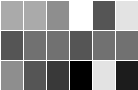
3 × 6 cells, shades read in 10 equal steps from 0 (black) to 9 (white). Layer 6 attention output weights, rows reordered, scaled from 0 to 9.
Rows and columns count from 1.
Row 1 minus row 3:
1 3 3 9 -5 7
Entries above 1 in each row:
6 6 4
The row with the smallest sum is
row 3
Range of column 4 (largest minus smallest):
9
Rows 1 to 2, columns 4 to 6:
9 3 8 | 3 4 4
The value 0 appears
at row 3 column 4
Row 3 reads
5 3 2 0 8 1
